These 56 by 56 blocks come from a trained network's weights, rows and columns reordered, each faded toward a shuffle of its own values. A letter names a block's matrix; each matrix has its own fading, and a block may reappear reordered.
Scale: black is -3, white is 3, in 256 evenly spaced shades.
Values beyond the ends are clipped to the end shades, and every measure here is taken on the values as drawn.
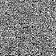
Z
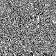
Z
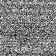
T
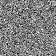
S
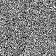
S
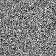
S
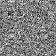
Z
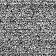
T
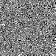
Z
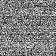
T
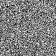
S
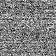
T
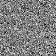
Z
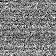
T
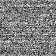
T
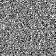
Z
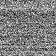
T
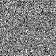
Z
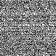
T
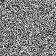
S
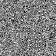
Z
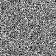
Z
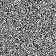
S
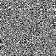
Z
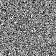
S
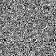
Z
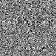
Z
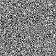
Z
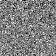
Z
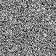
S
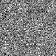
Z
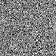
Z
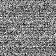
T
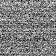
T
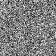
S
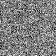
S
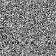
Z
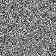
Z
